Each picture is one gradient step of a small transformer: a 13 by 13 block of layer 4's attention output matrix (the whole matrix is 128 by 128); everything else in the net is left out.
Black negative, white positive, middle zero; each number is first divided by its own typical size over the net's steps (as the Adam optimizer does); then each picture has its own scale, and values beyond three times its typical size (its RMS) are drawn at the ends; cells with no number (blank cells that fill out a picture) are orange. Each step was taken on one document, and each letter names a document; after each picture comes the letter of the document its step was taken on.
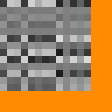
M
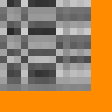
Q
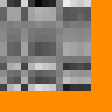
Q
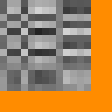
Q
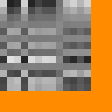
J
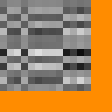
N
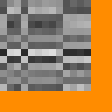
N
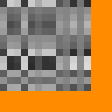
M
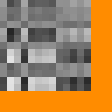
J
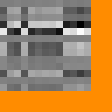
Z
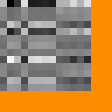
J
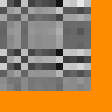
Z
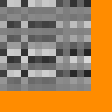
M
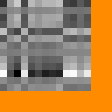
Z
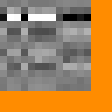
Q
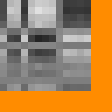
Q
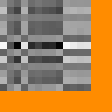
Z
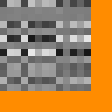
M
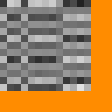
N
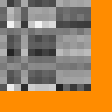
J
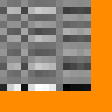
Q
